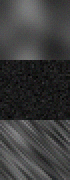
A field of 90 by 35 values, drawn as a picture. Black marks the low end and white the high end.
The table splits into 3 rows of 1 panel. Panel 1,1: low, smooth. Panel 2,1: very low, fine-grained, faint in contrast. Panel 3,1: low, slanting down to the right.
